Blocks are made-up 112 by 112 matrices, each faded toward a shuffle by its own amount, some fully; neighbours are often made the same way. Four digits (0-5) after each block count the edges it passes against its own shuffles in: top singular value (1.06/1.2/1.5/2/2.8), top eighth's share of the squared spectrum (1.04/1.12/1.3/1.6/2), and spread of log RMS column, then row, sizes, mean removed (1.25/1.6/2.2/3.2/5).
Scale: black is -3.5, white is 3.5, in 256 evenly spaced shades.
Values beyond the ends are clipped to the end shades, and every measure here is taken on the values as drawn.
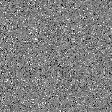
3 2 1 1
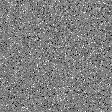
2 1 0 0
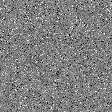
0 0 0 0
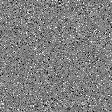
3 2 0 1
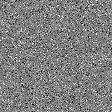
2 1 0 0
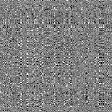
5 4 3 3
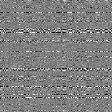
5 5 2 4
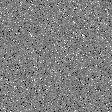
0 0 0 0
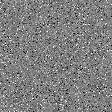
0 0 0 0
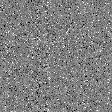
1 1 1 0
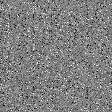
1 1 1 0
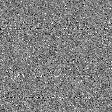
1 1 0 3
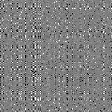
5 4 3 3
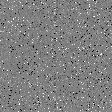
2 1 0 0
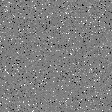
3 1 0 0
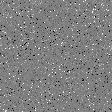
0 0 0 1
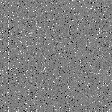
4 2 1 0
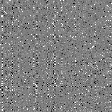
5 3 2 2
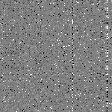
4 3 2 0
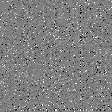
4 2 1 1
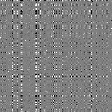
5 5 4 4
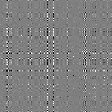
5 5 4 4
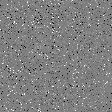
3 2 1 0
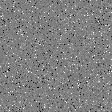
2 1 0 0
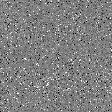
4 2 1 1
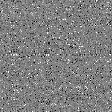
4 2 1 1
